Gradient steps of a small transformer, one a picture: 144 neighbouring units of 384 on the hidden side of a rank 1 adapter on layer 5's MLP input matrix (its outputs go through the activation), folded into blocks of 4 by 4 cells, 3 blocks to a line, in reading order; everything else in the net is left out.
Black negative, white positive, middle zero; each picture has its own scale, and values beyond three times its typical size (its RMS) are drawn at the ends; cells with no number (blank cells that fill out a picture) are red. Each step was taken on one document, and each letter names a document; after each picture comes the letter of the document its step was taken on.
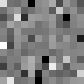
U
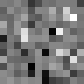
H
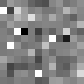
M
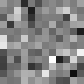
H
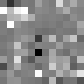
M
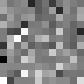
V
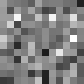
H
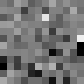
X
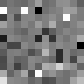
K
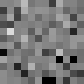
K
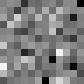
H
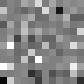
V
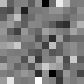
U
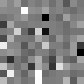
X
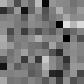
U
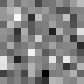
H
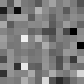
K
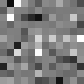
M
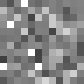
H
